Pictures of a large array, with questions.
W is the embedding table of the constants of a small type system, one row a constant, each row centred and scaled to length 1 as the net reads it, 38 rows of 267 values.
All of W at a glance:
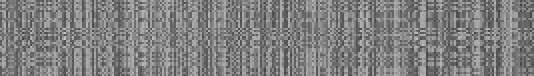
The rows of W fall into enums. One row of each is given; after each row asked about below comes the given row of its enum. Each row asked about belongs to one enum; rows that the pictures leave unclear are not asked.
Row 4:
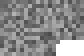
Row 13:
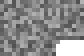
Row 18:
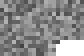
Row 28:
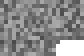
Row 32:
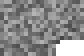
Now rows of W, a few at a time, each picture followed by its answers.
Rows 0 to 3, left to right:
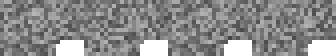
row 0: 32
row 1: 4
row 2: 32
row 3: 28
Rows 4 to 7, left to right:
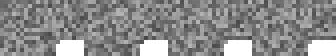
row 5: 32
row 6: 13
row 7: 13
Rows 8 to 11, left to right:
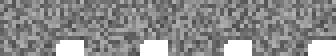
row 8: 13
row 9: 4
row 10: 28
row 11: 13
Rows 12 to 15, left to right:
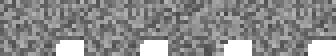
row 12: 13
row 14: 18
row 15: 13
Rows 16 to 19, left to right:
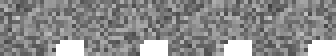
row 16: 18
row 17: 4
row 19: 18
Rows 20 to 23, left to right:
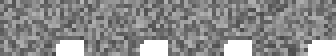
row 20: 13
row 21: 28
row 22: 13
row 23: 18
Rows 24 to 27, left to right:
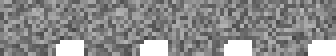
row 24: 32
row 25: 32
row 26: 28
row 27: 4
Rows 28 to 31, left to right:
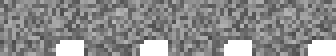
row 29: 32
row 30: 28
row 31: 32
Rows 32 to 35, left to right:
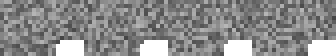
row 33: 28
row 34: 4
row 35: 4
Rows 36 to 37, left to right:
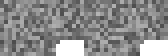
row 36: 28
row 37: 4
